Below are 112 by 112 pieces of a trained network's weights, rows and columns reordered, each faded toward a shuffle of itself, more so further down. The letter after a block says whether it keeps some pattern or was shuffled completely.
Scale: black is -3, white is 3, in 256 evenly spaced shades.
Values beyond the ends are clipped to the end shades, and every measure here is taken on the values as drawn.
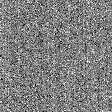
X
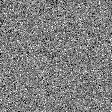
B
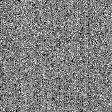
X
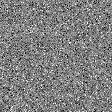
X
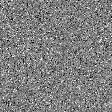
X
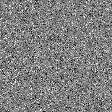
X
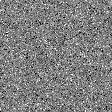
X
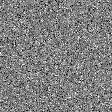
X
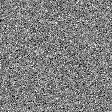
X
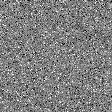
X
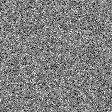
B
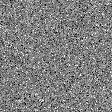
B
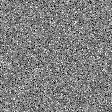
B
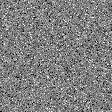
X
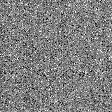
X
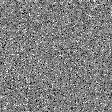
B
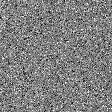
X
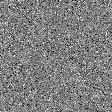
B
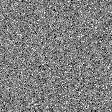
B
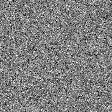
B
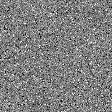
X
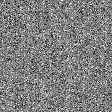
X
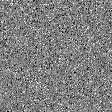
B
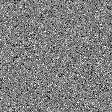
B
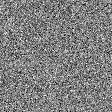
B
